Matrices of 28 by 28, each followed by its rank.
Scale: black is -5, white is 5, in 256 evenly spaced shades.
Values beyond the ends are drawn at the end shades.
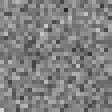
full rank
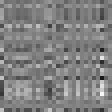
two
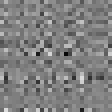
three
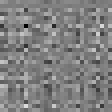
three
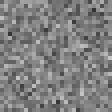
full rank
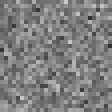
full rank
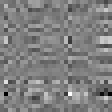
three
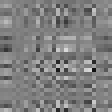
two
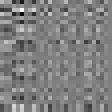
two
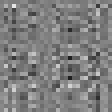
three
